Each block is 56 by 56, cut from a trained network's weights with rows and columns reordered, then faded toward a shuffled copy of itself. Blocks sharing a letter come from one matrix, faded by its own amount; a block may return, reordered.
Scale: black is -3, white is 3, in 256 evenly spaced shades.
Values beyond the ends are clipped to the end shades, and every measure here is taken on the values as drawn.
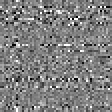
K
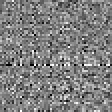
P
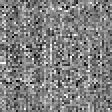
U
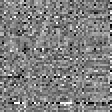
K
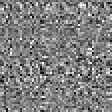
P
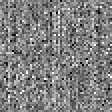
U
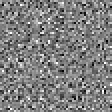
P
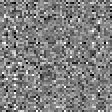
P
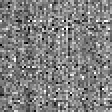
U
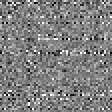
K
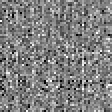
U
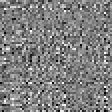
P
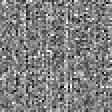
U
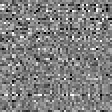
K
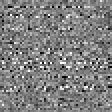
K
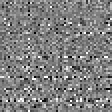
K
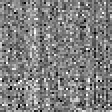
U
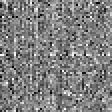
U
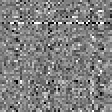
P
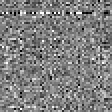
P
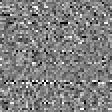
K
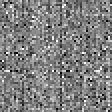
U
